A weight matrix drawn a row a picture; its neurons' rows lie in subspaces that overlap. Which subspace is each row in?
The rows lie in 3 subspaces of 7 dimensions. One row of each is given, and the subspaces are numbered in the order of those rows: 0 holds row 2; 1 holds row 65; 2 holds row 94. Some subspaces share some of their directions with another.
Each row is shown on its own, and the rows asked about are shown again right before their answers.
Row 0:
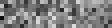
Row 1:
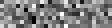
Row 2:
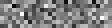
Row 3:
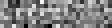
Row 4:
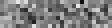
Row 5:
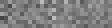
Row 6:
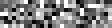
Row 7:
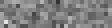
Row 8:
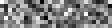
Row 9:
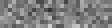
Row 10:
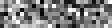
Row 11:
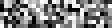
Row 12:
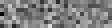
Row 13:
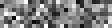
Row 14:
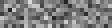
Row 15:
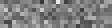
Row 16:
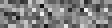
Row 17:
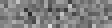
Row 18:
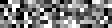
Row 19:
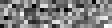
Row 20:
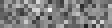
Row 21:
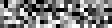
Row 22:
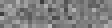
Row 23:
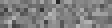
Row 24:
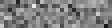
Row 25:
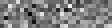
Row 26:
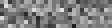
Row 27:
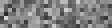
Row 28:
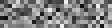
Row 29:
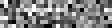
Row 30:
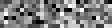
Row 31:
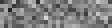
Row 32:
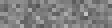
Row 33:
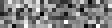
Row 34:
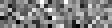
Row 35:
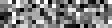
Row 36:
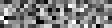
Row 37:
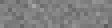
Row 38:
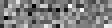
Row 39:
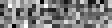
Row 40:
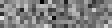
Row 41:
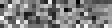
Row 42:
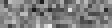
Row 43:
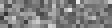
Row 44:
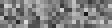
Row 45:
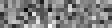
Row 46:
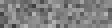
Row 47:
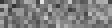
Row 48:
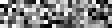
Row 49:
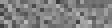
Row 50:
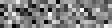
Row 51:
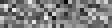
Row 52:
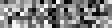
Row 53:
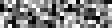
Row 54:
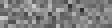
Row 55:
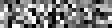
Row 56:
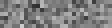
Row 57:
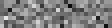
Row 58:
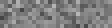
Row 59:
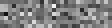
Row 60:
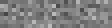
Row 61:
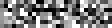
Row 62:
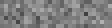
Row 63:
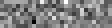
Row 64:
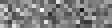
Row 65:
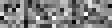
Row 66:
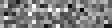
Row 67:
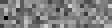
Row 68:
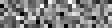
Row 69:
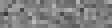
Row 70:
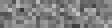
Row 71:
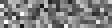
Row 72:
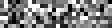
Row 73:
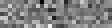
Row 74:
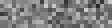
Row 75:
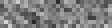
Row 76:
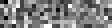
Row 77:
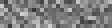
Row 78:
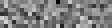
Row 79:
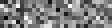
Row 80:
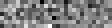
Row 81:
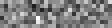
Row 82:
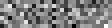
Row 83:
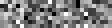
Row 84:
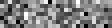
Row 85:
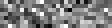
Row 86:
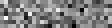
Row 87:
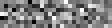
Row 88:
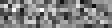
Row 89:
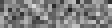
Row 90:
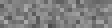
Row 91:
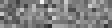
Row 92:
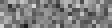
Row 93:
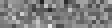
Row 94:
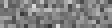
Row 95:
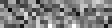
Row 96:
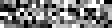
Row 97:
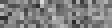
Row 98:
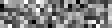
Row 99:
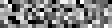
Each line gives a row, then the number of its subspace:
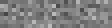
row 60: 0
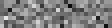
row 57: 1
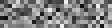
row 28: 1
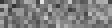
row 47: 0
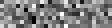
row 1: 2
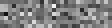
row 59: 0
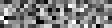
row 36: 1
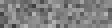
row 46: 2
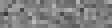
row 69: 0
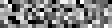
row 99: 0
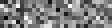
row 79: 1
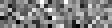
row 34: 0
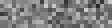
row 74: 1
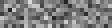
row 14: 1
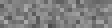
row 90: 2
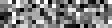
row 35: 1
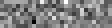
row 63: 2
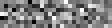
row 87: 0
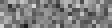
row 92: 2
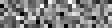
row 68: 2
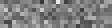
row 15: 2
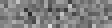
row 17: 2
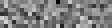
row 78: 2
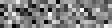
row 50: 2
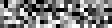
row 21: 1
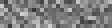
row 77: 2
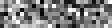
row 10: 1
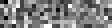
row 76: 0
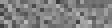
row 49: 2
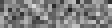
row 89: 1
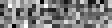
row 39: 1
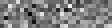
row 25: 2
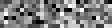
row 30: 1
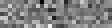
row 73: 0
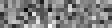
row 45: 2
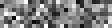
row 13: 2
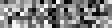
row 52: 2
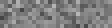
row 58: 1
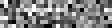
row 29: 0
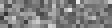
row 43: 0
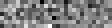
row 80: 1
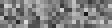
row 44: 1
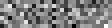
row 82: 0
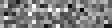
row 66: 2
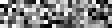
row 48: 0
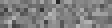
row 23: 2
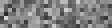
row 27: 0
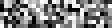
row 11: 1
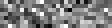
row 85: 2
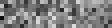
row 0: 2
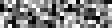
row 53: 1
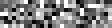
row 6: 2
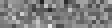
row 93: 1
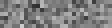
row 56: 0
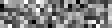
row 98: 1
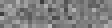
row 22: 2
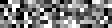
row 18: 0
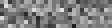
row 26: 2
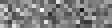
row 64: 2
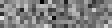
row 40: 2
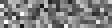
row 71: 2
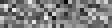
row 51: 0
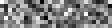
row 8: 0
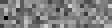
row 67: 0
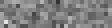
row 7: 2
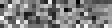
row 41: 1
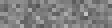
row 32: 0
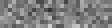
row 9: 1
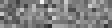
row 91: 2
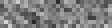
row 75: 2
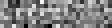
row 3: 1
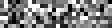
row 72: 0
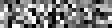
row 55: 2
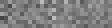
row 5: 0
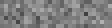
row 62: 1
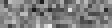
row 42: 2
